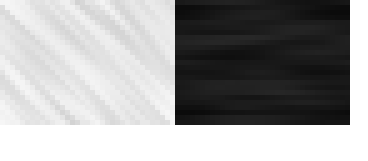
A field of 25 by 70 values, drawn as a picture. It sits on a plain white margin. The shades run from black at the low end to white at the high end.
It is made of 1 by 2 panels. Panel 1,1: very high, slanting down to the right, faint in contrast. Panel 1,2: very low, streaked across, faint in contrast.
